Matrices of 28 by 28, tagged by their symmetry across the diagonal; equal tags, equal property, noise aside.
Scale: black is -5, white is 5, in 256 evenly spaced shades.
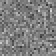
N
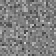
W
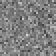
N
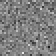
N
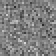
W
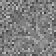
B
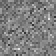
B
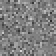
W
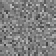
W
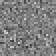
N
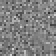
W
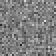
W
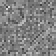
B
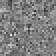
W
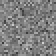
N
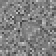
B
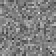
W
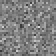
N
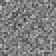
B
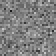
N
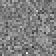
N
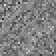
B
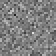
B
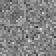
B
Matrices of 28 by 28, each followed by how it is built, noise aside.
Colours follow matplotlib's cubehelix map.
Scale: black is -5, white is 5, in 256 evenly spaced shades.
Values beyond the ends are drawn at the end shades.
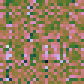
low rank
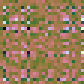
low rank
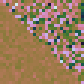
upper triangular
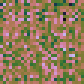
low rank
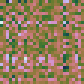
low rank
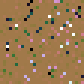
sparse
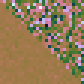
upper triangular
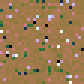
sparse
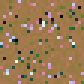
sparse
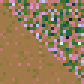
upper triangular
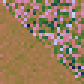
upper triangular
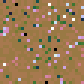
sparse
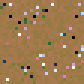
sparse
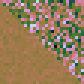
upper triangular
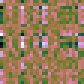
low rank
